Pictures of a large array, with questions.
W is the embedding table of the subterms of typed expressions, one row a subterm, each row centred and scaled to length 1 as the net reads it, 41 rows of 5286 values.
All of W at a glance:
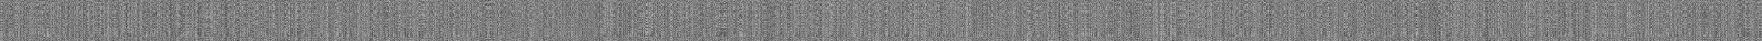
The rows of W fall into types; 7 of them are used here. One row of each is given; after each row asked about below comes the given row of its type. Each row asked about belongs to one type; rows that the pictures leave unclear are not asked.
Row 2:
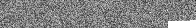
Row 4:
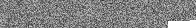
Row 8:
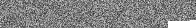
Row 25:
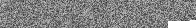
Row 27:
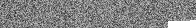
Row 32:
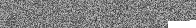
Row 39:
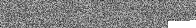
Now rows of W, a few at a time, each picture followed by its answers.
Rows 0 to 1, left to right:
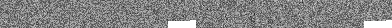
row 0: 4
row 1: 27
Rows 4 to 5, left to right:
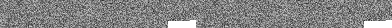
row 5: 4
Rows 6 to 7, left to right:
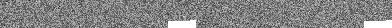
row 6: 2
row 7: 8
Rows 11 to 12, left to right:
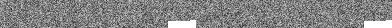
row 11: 39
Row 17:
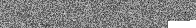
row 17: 39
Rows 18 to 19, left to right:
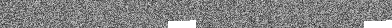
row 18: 2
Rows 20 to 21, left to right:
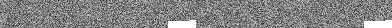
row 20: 4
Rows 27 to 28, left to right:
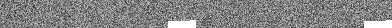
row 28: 32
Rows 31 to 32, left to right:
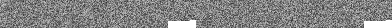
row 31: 25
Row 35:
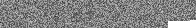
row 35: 8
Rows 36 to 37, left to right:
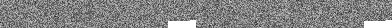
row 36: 8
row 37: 25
